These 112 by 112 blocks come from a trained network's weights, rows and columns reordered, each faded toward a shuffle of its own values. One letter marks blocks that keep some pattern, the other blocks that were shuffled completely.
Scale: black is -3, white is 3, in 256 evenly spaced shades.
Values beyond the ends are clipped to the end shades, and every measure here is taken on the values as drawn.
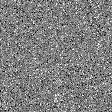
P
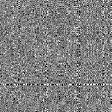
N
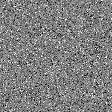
P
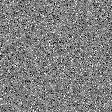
P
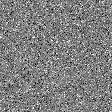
P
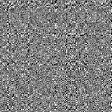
N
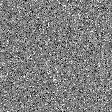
P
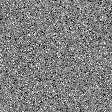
P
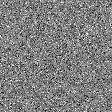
P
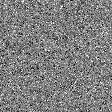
P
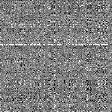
N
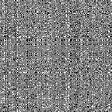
N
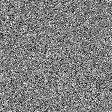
P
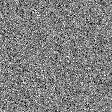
P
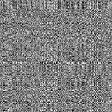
N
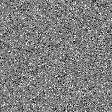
P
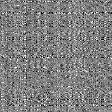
N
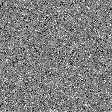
P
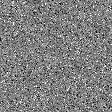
P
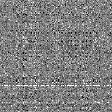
N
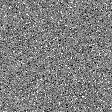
P
